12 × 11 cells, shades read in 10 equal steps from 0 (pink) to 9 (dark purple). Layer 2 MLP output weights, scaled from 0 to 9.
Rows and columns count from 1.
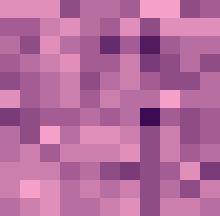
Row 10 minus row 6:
1 -2 -1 2 -1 3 3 2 4 -2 3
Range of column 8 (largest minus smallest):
9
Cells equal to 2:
25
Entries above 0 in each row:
9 11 11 11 11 10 11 10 11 11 10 11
